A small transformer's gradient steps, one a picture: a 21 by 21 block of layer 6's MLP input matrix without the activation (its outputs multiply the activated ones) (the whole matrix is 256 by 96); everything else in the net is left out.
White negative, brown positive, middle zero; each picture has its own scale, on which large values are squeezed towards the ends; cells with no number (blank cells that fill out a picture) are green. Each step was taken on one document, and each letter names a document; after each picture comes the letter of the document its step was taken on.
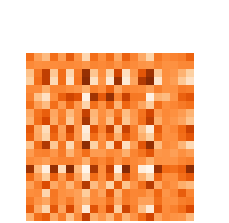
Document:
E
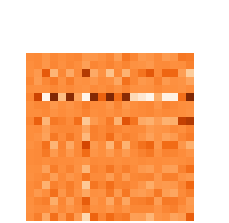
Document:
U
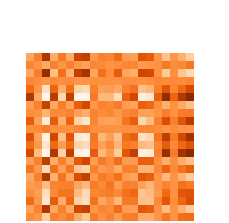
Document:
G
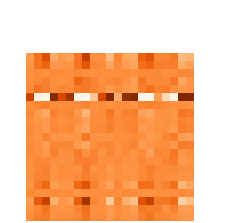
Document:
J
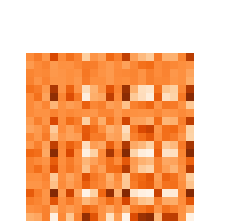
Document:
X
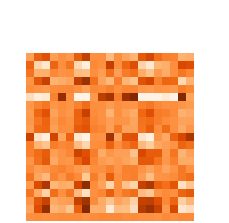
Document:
J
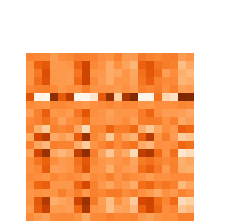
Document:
J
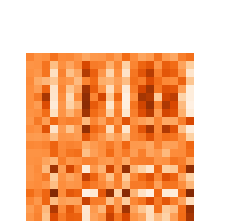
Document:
X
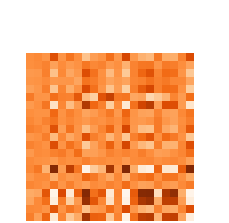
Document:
X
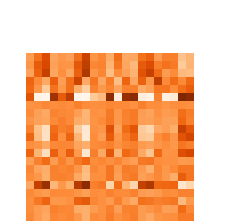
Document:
J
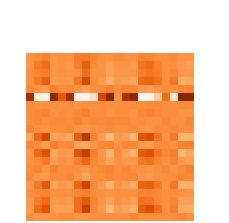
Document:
J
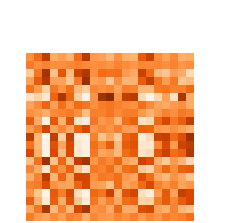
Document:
G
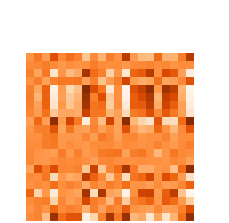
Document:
X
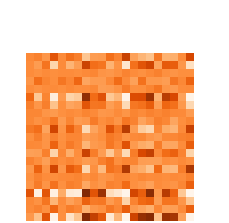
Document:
X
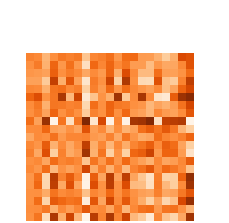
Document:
U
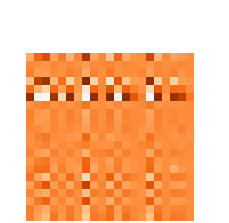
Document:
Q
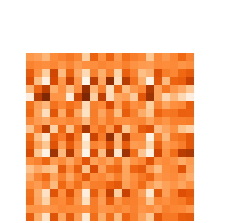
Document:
E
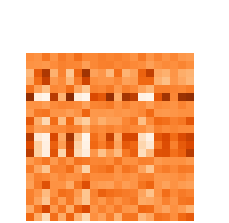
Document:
G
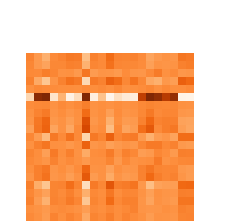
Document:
J
